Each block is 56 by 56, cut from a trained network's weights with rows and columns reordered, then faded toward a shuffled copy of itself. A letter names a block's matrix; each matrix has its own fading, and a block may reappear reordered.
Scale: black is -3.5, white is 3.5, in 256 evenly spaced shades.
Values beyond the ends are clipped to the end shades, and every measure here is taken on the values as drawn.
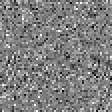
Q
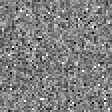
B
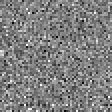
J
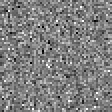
B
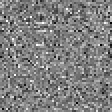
J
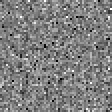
B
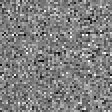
J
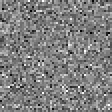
J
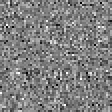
J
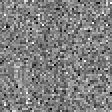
B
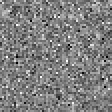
B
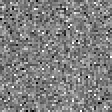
B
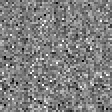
B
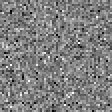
B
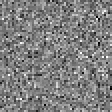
J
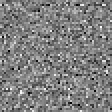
J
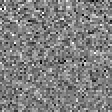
J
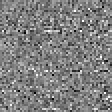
J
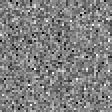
B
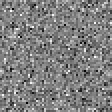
Q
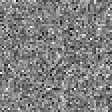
J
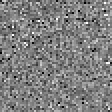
B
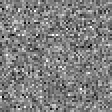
J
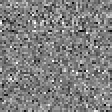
J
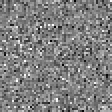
Q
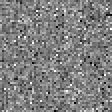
B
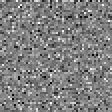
Q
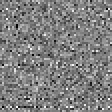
J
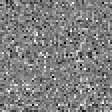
Q
